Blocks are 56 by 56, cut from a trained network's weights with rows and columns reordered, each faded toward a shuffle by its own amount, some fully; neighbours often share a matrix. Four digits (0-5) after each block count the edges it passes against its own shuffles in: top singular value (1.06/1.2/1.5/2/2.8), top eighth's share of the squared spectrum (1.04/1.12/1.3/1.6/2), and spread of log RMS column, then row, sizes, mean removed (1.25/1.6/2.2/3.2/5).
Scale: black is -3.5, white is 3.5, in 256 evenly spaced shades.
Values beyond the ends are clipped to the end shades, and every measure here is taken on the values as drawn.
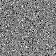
0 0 0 0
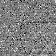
2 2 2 0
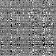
3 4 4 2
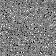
0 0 0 0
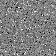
0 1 0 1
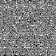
2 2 2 1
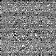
3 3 3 1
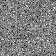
0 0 0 0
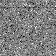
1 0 0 0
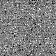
1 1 1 0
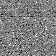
1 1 0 0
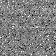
1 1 0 0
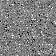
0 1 0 0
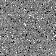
0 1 0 0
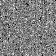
1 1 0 0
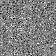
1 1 0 1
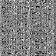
3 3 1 3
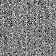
2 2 1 2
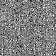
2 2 0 1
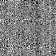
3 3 0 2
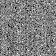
1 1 0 0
